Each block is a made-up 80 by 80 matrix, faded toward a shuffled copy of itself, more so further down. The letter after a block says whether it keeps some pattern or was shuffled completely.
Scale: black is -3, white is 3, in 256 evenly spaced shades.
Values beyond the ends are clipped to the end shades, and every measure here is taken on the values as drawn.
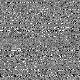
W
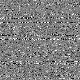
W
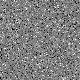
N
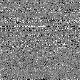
W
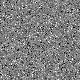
N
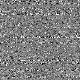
W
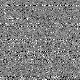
W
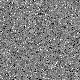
N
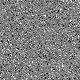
N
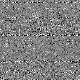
W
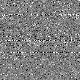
W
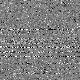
W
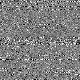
W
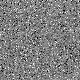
N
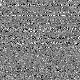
W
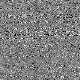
W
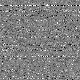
W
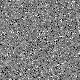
N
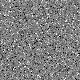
N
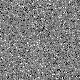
N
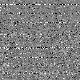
W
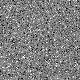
N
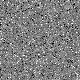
N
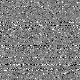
W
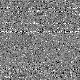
W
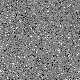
N
